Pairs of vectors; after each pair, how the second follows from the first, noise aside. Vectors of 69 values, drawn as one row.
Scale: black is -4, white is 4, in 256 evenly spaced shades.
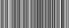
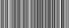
copied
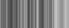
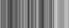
copied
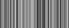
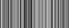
reversed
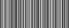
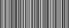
copied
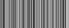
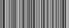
copied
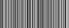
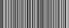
copied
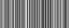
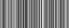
reversed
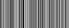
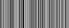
copied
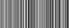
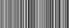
copied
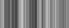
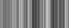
reversed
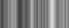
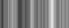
copied
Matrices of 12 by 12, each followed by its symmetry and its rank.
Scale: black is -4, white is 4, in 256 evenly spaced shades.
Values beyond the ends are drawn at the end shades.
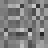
neither, rank two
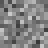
neither, full rank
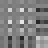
symmetric, rank one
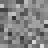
neither, full rank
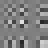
symmetric, rank one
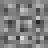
antisymmetric, rank two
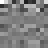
neither, rank two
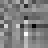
antisymmetric, rank two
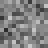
neither, full rank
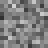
neither, full rank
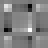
symmetric, rank one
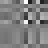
neither, rank one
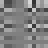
neither, rank one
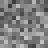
neither, full rank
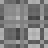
symmetric, rank one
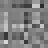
antisymmetric, rank two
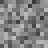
neither, full rank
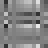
neither, rank one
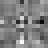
antisymmetric, rank two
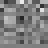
neither, rank two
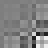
symmetric, rank one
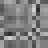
antisymmetric, rank two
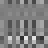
neither, rank one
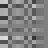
neither, rank one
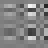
neither, rank one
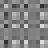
symmetric, rank one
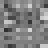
neither, rank two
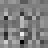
neither, rank two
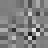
antisymmetric, rank two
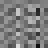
neither, rank two
